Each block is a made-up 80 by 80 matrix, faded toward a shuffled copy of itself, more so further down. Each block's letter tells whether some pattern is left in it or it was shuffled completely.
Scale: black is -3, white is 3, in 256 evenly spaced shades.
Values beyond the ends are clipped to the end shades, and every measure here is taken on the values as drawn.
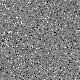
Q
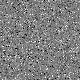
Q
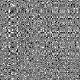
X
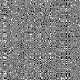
X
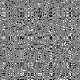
X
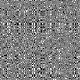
X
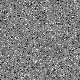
Q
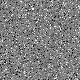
Q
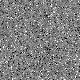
Q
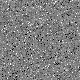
Q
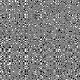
X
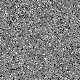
Q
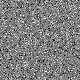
Q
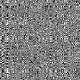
X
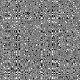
X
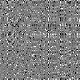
X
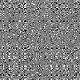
X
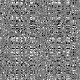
X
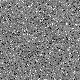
Q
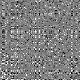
X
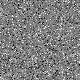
Q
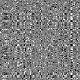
X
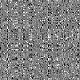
X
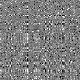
X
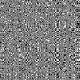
X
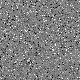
Q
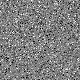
Q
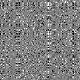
X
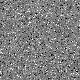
Q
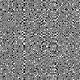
X
